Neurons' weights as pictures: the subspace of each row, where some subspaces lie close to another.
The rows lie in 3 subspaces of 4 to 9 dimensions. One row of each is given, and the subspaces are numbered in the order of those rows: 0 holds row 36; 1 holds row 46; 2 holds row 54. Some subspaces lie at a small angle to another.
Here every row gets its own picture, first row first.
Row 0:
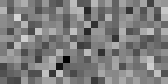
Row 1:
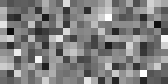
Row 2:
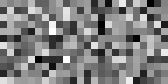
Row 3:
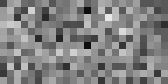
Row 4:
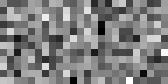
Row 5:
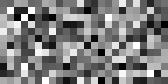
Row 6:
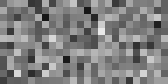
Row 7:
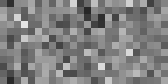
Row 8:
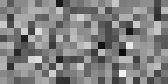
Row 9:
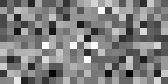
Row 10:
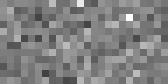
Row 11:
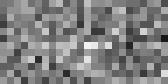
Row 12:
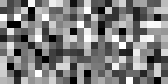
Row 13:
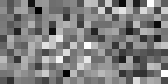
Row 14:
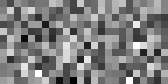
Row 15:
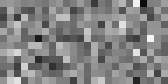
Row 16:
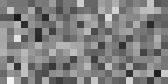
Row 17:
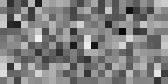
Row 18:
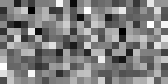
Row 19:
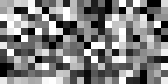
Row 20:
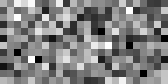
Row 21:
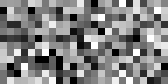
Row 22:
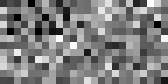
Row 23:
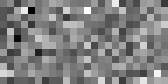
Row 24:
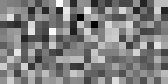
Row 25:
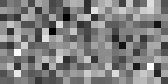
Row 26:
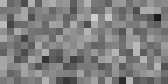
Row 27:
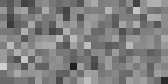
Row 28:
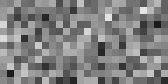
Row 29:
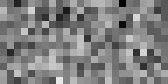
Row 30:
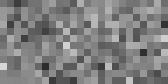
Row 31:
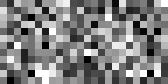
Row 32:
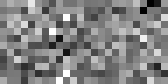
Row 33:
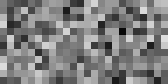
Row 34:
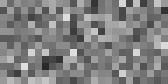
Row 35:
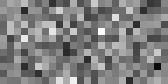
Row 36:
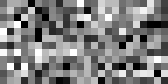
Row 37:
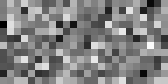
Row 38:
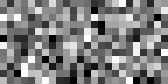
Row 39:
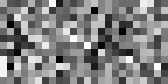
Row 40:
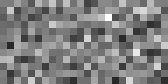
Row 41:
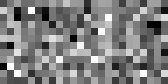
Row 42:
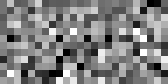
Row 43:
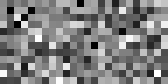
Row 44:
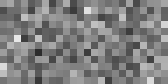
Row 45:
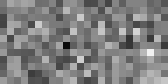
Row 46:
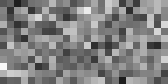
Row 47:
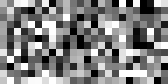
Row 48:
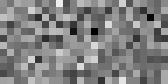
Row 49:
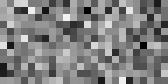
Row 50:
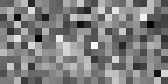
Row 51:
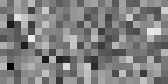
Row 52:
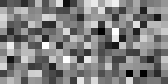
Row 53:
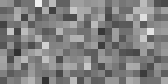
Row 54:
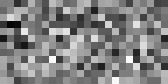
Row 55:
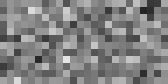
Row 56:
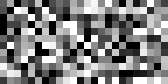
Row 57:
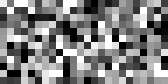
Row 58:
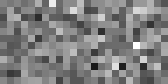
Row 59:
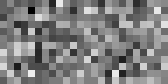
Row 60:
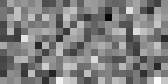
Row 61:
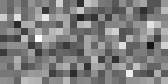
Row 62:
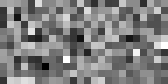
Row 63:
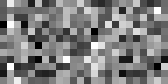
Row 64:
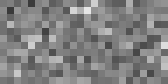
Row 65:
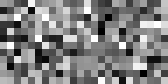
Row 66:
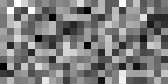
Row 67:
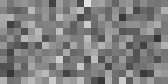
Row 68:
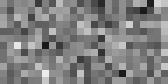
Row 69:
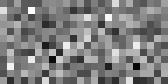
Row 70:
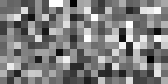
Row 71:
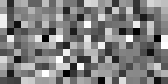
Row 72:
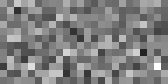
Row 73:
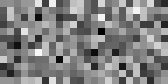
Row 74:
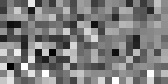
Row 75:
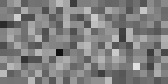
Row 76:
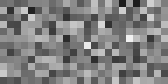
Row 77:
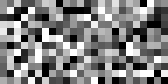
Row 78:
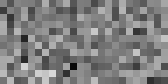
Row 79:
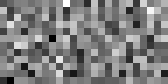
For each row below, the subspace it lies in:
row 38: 2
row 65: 0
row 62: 2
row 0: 2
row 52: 1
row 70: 2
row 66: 1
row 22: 1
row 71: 1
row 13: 1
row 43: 0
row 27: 1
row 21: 2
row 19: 0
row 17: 0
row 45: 1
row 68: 2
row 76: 0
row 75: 2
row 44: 2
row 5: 0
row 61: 1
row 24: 2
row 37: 0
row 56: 0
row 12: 0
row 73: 2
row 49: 1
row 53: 2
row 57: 1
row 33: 1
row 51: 2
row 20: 1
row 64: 1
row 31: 2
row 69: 2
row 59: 2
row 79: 2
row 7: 2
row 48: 1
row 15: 2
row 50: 1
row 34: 2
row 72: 1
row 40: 2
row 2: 0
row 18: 2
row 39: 2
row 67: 1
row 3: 0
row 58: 2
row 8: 2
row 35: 1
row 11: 1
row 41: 2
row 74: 2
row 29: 2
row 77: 2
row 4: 0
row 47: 2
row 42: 1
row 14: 1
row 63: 2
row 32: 1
